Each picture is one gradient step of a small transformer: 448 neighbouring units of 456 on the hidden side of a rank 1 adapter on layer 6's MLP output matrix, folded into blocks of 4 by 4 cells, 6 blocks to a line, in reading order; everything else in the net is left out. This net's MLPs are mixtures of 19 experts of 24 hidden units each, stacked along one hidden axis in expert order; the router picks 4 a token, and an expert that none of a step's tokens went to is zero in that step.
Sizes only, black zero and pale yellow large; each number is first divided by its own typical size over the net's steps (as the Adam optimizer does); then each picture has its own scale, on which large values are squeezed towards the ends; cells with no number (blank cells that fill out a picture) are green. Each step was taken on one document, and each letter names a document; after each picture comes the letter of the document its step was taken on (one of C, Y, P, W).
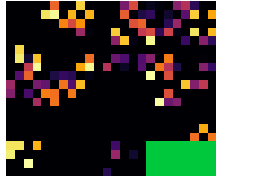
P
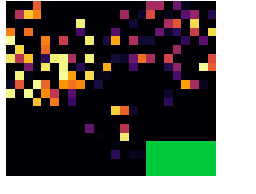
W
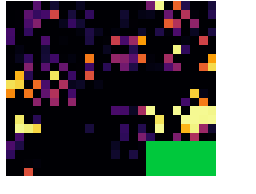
W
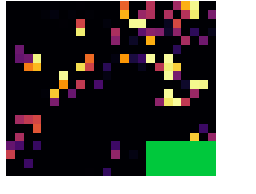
P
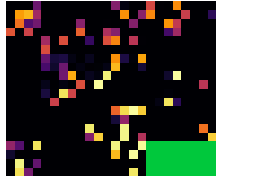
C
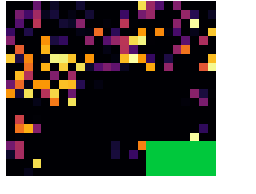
W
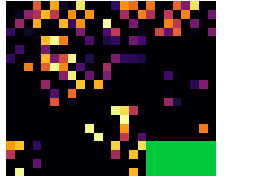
C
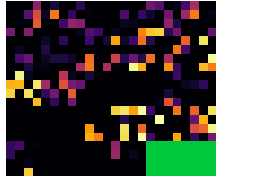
W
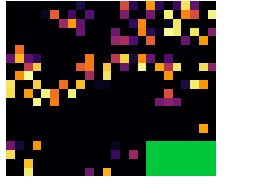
P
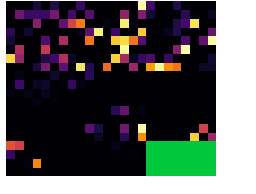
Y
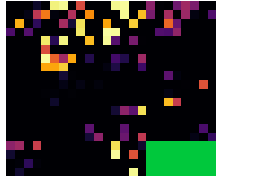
C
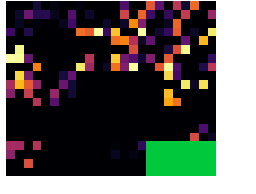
P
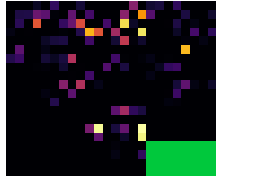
Y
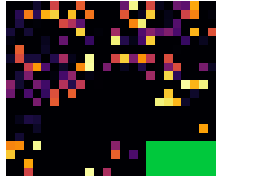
P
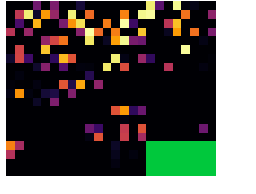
Y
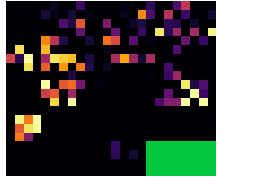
W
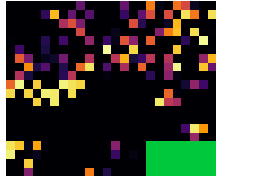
P
